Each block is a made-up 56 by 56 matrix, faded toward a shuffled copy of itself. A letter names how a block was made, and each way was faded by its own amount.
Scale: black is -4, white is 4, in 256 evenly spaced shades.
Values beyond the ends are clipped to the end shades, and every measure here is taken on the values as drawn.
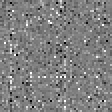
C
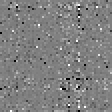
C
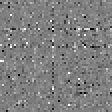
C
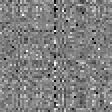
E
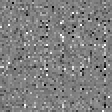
C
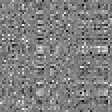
E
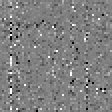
C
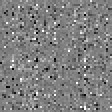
C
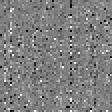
C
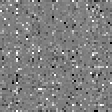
C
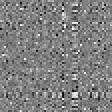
E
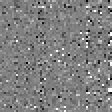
C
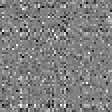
E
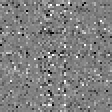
C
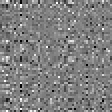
E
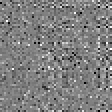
E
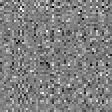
E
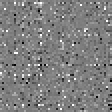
C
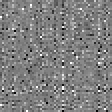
E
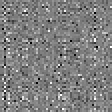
E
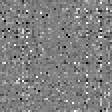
C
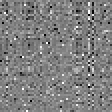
E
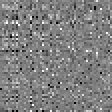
E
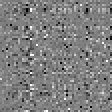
E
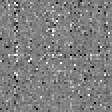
C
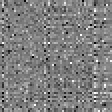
E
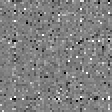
C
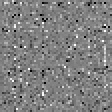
C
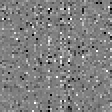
C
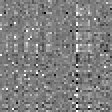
E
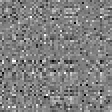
E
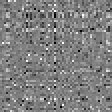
E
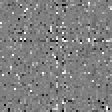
C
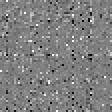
C
